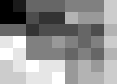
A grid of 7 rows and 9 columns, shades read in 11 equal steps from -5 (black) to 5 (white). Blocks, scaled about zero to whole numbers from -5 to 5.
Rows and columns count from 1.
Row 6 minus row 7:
0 1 1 0 -1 0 0 -1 0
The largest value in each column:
5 5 5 4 5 2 2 2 3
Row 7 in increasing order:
1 2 2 3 3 3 4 4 5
